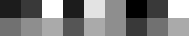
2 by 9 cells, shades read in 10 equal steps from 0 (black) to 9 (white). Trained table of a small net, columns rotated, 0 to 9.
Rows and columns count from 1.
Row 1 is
1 2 9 1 8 5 0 2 9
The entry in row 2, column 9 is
6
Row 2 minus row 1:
3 3 -3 2 -2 0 2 2 -3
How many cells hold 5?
3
